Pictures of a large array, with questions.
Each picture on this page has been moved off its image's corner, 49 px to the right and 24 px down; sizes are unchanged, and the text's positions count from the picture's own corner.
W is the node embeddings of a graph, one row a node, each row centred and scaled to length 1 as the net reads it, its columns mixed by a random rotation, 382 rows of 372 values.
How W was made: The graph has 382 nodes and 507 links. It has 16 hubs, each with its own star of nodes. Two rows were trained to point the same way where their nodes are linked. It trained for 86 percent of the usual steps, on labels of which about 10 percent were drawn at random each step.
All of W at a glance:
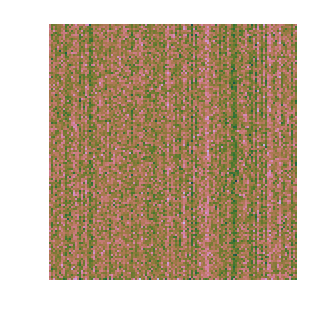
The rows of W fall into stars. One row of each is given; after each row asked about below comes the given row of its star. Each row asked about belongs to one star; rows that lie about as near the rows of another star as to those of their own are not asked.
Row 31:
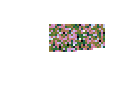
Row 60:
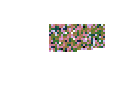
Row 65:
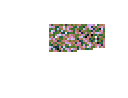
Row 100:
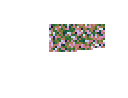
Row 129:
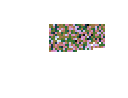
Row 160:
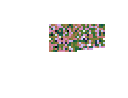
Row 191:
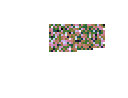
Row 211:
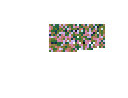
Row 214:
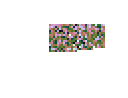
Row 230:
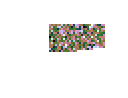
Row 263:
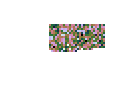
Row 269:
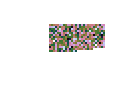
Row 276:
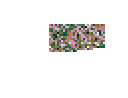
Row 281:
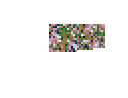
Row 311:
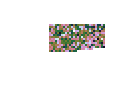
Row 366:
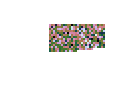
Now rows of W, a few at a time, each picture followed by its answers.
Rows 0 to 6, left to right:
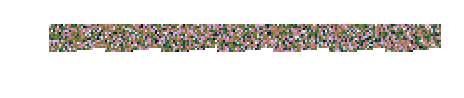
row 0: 311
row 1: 311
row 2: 269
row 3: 211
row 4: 276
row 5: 129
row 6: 281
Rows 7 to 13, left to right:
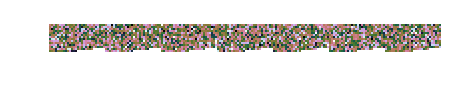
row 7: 191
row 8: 311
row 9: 276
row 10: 263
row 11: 129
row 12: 191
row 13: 276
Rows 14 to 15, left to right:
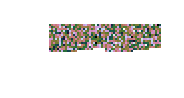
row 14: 160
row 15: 263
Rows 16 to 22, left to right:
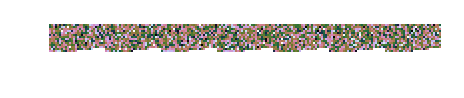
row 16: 60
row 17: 263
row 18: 211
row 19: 311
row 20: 276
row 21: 65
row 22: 276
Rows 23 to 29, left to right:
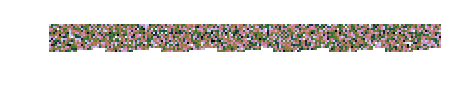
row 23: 366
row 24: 276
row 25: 160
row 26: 214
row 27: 366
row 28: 276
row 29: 31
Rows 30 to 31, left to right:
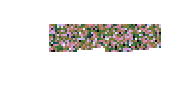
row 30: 65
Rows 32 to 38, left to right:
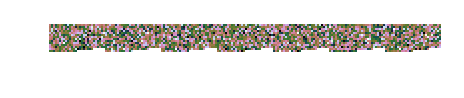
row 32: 100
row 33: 31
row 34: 366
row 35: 100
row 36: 100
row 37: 276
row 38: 366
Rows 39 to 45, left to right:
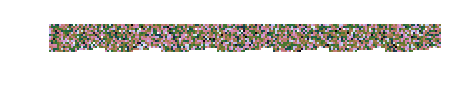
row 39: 100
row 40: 311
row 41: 65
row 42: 366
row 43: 366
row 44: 160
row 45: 230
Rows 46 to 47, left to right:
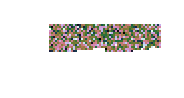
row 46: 129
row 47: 160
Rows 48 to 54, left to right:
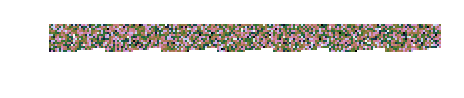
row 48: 269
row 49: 60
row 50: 65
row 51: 100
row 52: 276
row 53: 276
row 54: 31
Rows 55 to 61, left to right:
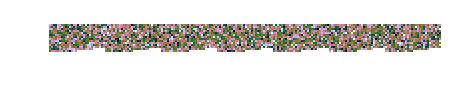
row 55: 160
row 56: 129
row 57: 211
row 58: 100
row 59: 276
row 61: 60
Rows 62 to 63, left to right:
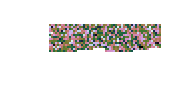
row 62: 100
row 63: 281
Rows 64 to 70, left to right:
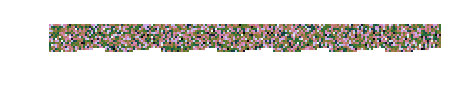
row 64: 263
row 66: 60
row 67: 269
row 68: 311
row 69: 230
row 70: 65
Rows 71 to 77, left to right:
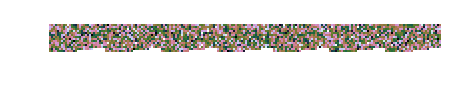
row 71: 311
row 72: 191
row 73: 160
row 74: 65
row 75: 100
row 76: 191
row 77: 160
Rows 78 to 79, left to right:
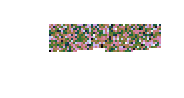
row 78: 211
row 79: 100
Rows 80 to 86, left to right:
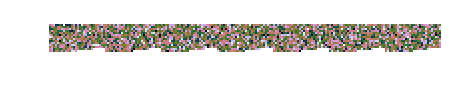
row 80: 31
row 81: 65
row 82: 160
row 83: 263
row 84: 65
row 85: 263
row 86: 60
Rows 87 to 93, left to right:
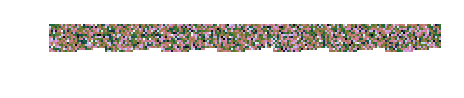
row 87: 263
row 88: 263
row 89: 65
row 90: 276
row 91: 65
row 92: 311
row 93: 214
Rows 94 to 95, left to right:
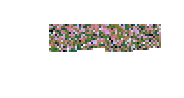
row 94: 191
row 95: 100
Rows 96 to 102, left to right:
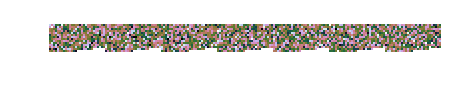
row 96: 191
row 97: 230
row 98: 230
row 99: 129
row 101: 366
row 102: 276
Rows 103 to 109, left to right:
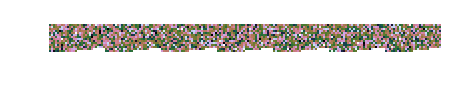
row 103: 214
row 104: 191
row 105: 31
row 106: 191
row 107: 160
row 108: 211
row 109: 230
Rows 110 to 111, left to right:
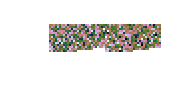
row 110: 230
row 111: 60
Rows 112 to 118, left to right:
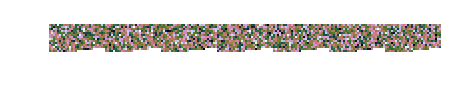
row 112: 65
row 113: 31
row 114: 100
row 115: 211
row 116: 214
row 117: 65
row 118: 230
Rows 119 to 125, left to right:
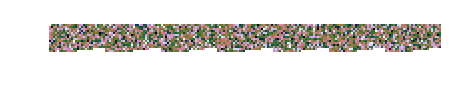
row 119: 366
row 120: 191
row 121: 65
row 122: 191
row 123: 214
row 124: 160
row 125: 281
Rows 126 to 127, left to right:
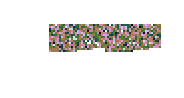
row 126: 276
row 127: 311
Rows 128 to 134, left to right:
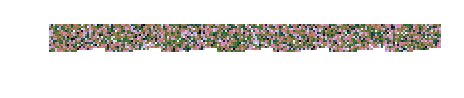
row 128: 366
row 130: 366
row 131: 311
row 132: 31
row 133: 160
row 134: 60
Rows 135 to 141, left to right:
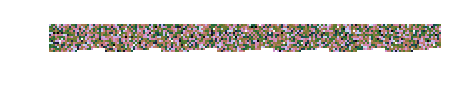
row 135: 214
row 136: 211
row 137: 214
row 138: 263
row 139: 263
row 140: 311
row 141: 263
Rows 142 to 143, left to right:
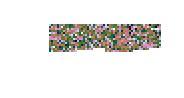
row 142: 31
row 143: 276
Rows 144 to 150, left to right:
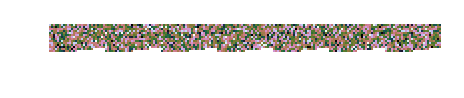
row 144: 100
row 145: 230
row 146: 366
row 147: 31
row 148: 281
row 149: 211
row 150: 269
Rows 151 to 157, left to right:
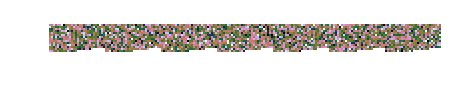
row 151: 263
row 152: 191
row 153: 191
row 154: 263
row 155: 311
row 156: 129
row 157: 269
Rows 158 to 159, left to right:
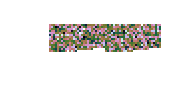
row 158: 65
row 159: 214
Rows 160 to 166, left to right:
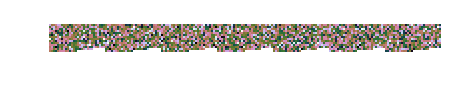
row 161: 191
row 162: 214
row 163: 31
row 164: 100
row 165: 214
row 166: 191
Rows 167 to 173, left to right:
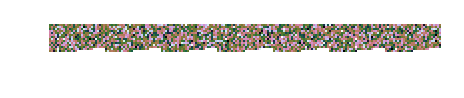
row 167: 230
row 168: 281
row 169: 100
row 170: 276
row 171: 281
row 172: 191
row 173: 191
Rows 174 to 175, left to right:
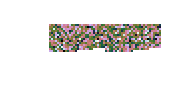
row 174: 263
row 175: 230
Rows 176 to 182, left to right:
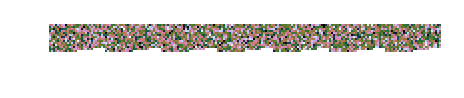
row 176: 31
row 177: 281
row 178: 311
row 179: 129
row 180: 211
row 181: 211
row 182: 160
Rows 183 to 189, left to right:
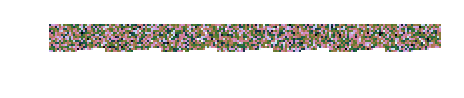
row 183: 60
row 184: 269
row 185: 230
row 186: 366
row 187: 160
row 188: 366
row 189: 60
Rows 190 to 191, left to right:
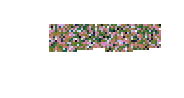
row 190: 129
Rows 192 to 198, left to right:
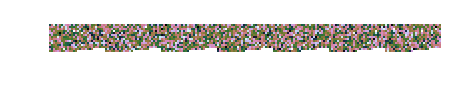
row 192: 311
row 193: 214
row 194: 263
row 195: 366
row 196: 191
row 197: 100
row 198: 100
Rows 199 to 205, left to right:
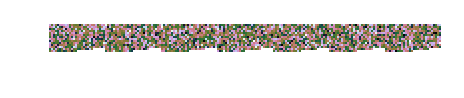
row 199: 269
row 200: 366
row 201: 269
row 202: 129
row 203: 276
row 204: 311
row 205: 100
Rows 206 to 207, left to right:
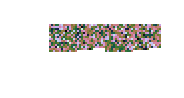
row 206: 211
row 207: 100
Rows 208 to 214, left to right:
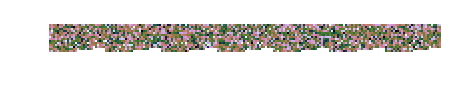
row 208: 31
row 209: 65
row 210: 100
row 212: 281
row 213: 31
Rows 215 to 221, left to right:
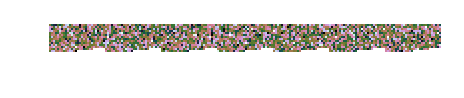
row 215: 281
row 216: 65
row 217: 191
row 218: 65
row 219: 100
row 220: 366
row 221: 269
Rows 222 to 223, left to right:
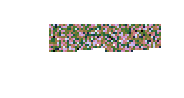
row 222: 65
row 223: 65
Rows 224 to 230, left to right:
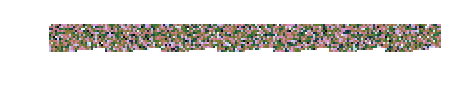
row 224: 65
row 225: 281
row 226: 276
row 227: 31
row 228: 211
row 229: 214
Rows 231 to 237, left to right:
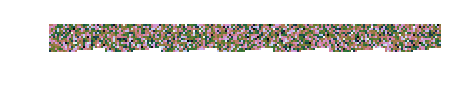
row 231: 276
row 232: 269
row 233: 230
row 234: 129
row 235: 60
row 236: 230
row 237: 263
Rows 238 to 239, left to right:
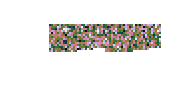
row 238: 230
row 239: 263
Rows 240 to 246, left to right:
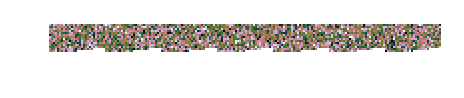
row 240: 129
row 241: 366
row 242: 281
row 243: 160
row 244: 100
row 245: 60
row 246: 269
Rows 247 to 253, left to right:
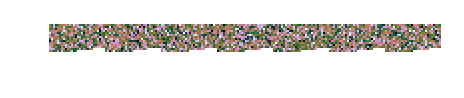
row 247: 230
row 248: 60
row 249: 214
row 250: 281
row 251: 191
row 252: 211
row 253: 311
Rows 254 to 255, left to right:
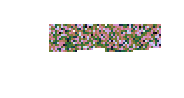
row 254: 311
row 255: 100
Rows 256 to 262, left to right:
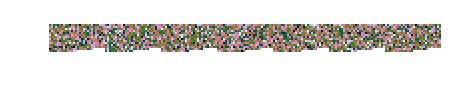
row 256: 31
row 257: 230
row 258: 60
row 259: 263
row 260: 281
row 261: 160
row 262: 191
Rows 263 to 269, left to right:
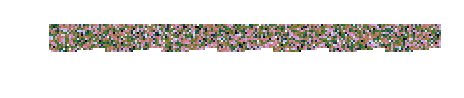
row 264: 211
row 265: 230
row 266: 160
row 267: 263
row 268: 100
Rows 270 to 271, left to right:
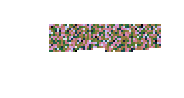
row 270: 366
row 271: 366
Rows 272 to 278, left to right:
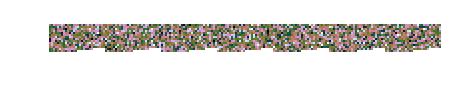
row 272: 191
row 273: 269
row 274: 214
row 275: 214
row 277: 269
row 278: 263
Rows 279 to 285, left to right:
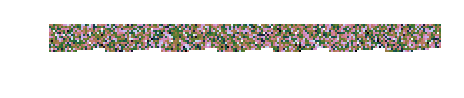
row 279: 214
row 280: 269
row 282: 230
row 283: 366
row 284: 65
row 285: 269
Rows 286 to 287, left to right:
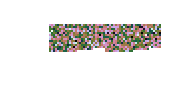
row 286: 31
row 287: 230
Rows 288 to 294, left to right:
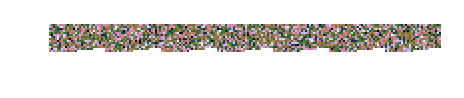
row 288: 65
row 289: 214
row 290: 160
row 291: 31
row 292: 60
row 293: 276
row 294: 214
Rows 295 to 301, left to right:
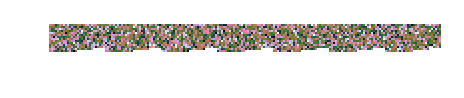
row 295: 100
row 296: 65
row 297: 281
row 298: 100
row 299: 281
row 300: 276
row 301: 311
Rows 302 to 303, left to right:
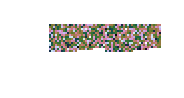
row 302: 211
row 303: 31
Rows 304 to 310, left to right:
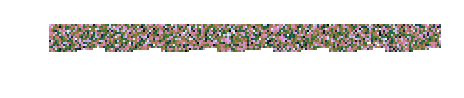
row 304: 269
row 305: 311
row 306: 366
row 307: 214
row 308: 214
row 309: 276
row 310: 230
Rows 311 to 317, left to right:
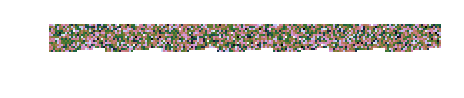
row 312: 269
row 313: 281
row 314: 211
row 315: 276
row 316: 60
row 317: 311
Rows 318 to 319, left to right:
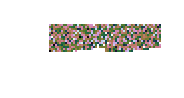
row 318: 211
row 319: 31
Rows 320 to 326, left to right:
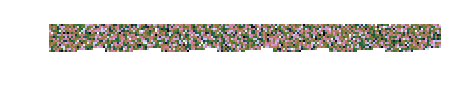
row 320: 65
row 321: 31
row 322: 366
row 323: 230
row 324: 191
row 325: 129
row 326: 269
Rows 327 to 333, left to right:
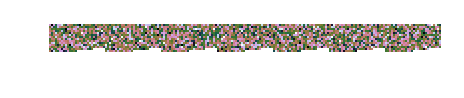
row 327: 191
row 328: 281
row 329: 65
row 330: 191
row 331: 281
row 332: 269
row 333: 65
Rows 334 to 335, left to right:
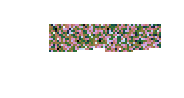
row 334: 230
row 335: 263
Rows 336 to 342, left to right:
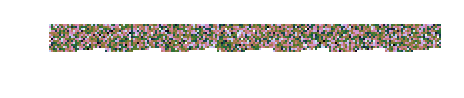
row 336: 366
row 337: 269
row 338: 100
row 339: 366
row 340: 160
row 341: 281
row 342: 211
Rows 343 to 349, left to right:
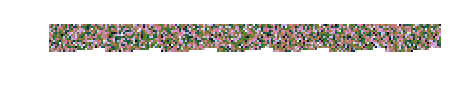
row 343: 100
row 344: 65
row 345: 230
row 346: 230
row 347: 129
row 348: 100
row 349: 263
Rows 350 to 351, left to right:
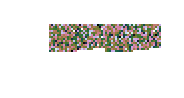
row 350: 211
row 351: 366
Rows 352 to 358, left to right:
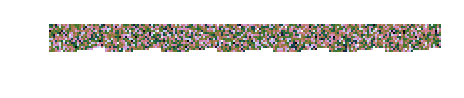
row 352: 160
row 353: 129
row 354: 31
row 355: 276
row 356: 311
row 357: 269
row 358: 214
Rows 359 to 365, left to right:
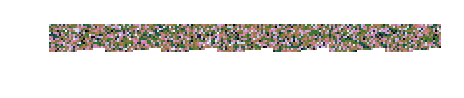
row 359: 263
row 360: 214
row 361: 191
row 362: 31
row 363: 100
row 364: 281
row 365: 214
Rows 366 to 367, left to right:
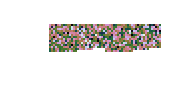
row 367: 276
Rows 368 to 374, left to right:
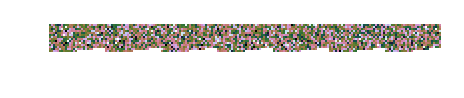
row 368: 211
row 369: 60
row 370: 230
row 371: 263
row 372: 230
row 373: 263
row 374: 366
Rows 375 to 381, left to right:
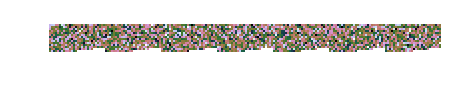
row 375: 276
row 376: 160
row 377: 191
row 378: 230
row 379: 311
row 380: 269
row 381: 366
